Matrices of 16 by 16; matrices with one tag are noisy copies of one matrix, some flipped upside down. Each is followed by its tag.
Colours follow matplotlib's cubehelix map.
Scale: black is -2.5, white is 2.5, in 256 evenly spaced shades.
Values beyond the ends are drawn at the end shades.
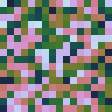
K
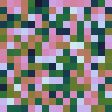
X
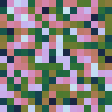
K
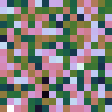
X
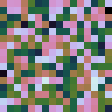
X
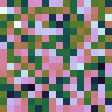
X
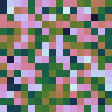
K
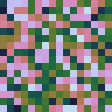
K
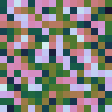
K
